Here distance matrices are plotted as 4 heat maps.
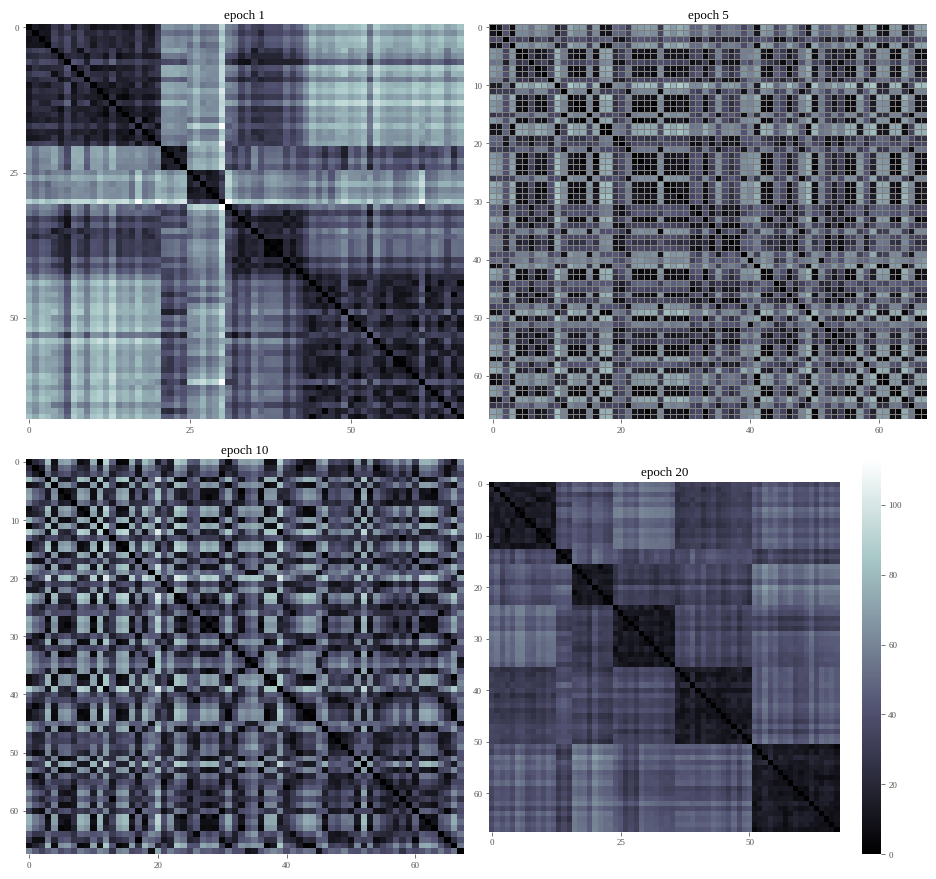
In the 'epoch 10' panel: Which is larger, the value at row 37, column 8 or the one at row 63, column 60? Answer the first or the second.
the second
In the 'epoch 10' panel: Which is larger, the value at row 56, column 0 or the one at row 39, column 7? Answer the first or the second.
the first
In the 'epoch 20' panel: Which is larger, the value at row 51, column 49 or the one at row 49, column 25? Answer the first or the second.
the first
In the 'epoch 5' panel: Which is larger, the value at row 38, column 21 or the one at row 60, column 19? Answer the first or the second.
the second
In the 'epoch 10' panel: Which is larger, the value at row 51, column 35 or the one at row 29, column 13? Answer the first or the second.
the first
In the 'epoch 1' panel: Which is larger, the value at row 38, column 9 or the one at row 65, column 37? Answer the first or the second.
the second
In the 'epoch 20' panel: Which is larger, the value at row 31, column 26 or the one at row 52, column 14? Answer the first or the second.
the second
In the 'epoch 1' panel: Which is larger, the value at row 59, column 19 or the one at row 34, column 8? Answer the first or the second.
the first
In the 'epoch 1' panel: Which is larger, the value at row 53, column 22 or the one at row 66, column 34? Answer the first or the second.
the second
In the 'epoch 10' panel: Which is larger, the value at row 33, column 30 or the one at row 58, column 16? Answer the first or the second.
the first
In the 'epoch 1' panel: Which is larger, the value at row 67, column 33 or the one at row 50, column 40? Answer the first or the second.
the first
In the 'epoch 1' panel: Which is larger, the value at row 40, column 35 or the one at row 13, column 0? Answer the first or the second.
the first
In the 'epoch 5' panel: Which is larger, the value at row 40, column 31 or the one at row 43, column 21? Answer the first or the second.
the second
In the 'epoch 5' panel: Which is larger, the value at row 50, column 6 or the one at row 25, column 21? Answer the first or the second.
the second
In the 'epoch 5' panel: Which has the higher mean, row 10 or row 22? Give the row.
10
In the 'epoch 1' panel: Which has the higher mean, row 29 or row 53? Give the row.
29
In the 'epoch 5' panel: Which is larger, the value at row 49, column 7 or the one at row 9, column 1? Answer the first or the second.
the first
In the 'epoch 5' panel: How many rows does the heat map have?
68
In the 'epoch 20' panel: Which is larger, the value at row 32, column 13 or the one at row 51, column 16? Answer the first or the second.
the second
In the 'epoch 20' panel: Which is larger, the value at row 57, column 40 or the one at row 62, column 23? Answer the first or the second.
the second
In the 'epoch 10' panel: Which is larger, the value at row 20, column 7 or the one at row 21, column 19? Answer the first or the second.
the first
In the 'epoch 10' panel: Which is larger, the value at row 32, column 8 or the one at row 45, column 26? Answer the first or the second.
the second
